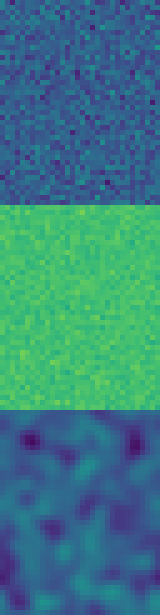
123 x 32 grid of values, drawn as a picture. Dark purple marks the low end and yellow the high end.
The table splits into 3 rows of 1 panel. Panel 1,1: low, fine-grained. Panel 2,1: high, fine-grained, faint in contrast. Panel 3,1: low, blotchy.
